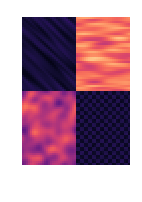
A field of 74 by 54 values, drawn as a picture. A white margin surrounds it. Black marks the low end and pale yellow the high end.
It is made of 2 by 2 panels. Panel 1,1: very low, slanting down to the right, faint in contrast. Panel 1,2: high, streaked across. Panel 2,1: middling, blotchy. Panel 2,2: very low, checkered, faint in contrast.
